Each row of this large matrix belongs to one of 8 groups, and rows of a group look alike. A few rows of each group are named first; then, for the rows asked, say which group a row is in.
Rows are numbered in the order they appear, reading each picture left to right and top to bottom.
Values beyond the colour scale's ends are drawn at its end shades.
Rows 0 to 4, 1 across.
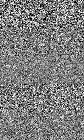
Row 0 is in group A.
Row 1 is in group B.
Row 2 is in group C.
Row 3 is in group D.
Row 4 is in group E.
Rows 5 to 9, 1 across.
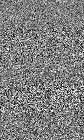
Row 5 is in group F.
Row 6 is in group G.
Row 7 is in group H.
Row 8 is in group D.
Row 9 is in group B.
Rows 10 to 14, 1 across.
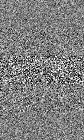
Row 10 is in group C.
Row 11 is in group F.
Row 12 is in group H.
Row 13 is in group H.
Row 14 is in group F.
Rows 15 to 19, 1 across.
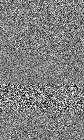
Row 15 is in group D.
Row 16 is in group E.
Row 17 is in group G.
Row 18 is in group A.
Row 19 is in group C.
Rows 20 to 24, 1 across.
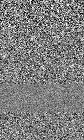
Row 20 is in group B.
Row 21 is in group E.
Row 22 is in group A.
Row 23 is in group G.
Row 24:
A
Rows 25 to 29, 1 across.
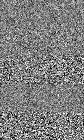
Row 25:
E
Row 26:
C
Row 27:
G
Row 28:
B
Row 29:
F
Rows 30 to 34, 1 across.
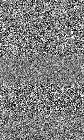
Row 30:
H
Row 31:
A
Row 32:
E
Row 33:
E
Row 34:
H
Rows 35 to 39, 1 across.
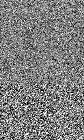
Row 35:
C
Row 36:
B
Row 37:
G
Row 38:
F
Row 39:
F
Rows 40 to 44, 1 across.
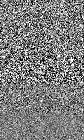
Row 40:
H
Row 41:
F
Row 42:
A
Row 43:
H
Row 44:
A
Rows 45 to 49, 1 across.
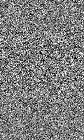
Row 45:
A
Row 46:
H
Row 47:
A
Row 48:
C
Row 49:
H
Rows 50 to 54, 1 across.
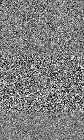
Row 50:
F
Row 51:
B
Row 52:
E
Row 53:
G
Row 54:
C
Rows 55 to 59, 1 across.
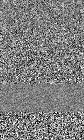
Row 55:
E
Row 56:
H
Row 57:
E
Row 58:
H
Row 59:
D
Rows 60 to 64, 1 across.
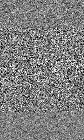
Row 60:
G
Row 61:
D
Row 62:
D
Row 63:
B
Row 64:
C
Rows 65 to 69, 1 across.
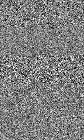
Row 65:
F
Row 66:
C
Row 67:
C
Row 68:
E
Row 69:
D
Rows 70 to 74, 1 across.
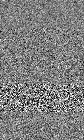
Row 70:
A
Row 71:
F
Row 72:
B
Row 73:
F
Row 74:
H
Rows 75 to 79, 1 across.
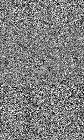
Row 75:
D
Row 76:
C
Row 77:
A
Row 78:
B
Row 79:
B
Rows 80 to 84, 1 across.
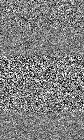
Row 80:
C
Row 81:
H
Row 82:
A
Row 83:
G
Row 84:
C
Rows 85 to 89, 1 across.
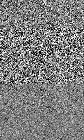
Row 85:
F
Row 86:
H
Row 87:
F
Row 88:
F
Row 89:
A
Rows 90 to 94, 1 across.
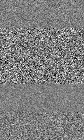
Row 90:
C
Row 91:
C
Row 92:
A
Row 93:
A
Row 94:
G
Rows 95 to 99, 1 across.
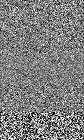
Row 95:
D
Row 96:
B
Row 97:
C
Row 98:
A
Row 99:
B
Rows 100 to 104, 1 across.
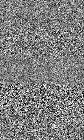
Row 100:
C
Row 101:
C
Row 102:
D
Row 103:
F
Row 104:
D
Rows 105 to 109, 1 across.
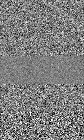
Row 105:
F
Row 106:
E
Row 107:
B
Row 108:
A
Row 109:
B
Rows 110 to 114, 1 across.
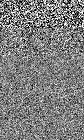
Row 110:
G
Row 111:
B
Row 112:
E
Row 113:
H
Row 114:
A
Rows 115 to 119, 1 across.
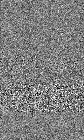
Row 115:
B
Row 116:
B
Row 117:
H
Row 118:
D
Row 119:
H
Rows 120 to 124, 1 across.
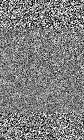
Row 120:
H
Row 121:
D
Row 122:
E
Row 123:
G
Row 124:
F
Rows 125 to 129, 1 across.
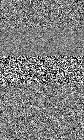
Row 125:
B
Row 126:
A
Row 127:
A
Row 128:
A
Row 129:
E
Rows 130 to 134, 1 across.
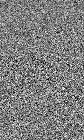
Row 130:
A
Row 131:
D
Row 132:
F
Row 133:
G
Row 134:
G
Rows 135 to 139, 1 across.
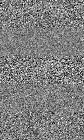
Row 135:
H
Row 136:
E
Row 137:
G
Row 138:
G
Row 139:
B
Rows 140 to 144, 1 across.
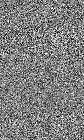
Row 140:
G
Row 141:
D
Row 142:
H
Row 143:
A
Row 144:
D
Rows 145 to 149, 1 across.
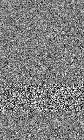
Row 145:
E
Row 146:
G
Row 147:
A
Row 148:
D
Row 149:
E
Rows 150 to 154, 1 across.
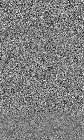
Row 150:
H
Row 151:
A
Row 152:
A
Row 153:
G
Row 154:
E
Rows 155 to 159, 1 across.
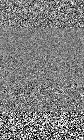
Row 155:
C
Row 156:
E
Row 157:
F
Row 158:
E
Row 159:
H
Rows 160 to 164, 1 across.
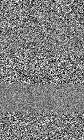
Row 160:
B
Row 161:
F
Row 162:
C
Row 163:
D
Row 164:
G
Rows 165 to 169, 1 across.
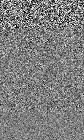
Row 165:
B
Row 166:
A
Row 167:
A
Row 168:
E
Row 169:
F
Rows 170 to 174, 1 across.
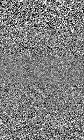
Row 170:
F
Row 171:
C
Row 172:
B
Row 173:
A
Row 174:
H
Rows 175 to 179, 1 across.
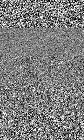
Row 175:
H
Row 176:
G
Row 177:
B
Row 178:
D
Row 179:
E
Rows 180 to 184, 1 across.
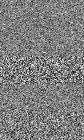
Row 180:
H
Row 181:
A
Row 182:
E
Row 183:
F
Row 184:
E
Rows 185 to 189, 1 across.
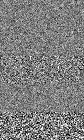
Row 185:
E
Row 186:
A
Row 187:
B
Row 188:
D
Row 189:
H
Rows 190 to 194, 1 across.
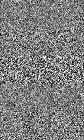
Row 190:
B
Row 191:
C
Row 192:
F
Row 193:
E
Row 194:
B
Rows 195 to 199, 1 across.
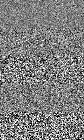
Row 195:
D
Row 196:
H
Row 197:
A
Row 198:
B
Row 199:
D
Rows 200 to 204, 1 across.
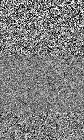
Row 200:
E
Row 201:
C
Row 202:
G
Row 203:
C
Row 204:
F
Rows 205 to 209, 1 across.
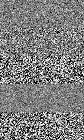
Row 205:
G
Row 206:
D
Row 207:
H
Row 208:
C
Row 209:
F
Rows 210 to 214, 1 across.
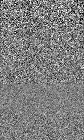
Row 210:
B
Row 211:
B
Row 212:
E
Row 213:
F
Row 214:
F
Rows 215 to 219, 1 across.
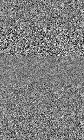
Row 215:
E
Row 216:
F
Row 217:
C
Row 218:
E
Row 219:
E
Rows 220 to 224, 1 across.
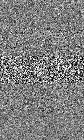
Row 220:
E
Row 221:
H
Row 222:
B
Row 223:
F
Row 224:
A
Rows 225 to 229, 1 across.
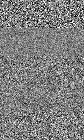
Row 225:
F
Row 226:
D
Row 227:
G
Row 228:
C
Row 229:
D
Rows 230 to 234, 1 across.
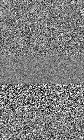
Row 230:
E
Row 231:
B
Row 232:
C
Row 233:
F
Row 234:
H
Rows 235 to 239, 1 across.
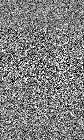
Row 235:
G
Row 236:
F
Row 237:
F
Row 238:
D
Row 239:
C
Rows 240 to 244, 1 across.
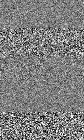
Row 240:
G
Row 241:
H
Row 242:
A
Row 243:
C
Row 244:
A
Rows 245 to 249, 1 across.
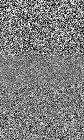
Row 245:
C
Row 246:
B
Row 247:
E
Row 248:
E
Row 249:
A
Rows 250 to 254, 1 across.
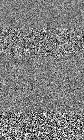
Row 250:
E
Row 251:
F
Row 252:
D
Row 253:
H
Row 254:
F
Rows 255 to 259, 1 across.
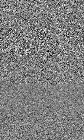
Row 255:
C
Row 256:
F
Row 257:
F
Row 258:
F
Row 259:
G
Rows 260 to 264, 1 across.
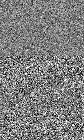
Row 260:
H
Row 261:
F
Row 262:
G
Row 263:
E
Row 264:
G
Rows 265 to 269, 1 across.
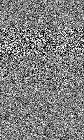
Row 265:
F
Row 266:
A
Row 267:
F
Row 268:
C
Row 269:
A
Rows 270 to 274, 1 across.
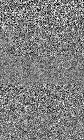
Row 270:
D
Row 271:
E
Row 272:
B
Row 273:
F
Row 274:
C
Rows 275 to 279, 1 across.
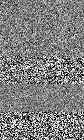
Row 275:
F
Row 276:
H
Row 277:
G
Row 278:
G
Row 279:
D
